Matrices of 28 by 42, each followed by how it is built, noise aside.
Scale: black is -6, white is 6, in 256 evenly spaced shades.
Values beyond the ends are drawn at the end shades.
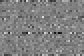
uneven rows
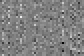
uneven columns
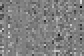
uneven columns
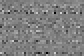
uneven rows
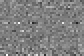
uneven rows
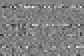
uneven rows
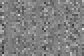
uneven columns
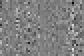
uneven columns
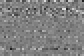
uneven rows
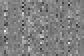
uneven columns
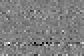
uneven rows
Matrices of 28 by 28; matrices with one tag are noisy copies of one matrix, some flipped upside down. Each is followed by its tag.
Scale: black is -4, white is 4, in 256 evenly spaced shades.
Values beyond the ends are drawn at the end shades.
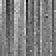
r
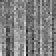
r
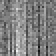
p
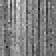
p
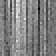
p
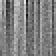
r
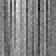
p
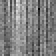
p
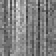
p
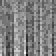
r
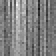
p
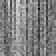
p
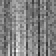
p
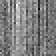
p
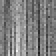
p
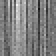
p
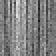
p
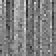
r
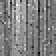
p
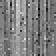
p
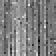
p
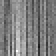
p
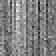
p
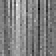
p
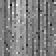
p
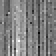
p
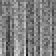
r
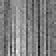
p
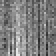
p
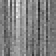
p
